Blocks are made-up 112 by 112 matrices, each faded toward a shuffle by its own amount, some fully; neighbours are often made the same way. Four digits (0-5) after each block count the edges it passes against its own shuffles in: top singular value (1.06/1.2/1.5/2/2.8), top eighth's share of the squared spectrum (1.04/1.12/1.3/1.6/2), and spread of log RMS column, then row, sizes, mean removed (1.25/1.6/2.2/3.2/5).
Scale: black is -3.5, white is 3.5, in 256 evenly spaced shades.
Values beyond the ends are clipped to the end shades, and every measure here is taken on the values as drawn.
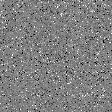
1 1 1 1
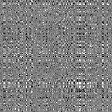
5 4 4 3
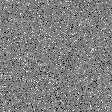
1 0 0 0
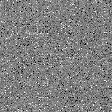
3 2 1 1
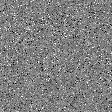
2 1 0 0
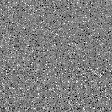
3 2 1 2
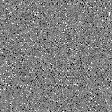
3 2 0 1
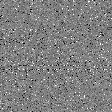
3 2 0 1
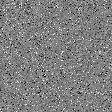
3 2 0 1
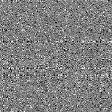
4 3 2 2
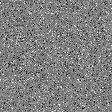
2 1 0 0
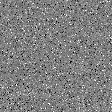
2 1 0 0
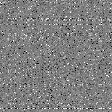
4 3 1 2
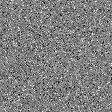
3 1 0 0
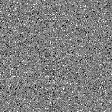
4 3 1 1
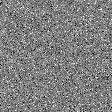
2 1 0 0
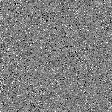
3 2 1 0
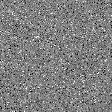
3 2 1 1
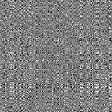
5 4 3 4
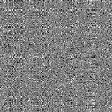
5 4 3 2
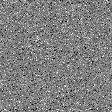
0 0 0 1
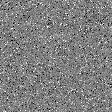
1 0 0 0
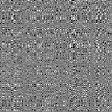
5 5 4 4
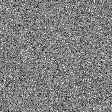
0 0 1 0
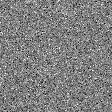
0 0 0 0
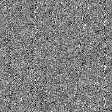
2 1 3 0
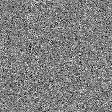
0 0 1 0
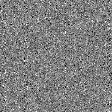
1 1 3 0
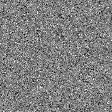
0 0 2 0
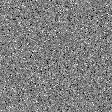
0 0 0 0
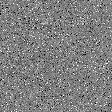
2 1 0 0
